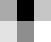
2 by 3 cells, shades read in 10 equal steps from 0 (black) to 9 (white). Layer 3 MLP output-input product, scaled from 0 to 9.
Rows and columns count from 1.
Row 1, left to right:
6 0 7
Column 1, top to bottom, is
6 8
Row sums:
13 22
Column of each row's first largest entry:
3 3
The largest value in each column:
8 5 9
